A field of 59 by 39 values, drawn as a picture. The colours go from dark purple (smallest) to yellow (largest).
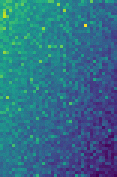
Slope: up to the top left. Histogram: bell-shaped. Stripes: none. Grain: fine. Ninth with the highest average: top left. Mirror symmetry: none. Ninth with the lowest average: bottom right.
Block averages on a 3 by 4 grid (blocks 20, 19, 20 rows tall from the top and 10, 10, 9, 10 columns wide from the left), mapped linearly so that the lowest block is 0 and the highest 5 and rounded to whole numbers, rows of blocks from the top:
5 4 3 2
4 3 2 1
3 2 1 0
